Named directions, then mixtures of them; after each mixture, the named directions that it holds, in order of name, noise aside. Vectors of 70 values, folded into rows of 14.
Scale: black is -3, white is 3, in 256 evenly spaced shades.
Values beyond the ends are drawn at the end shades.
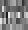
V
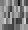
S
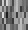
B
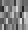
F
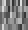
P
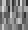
P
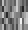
B, F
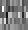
P, V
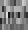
V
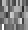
F, P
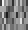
B, P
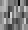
P, S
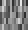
P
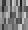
P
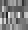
V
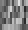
S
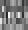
V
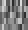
P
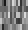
P, V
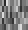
B, P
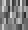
P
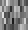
B, S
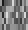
B, P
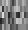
B, V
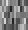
B, S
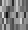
B, P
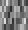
B, S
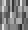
P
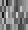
B
